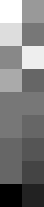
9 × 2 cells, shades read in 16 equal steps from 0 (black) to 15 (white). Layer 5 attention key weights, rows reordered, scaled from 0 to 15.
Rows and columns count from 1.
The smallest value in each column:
0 2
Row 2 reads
13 7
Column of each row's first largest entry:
1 1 2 1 1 1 1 1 2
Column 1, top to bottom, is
15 13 8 10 7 7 6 6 0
